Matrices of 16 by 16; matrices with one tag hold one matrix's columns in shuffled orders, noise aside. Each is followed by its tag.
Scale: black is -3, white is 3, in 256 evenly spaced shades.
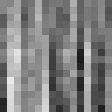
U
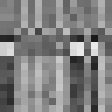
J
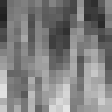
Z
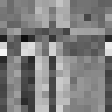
J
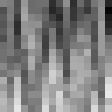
Z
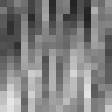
Z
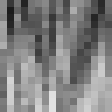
Z
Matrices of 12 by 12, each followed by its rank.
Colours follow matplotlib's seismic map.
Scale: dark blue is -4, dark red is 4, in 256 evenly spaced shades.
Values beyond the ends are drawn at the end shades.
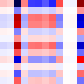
one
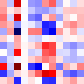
two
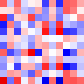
two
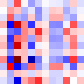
two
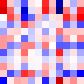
two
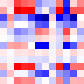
two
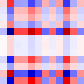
one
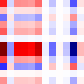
one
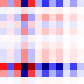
one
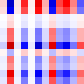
one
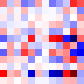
two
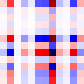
one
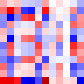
two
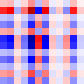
one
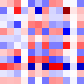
two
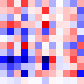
two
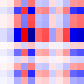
one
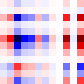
one
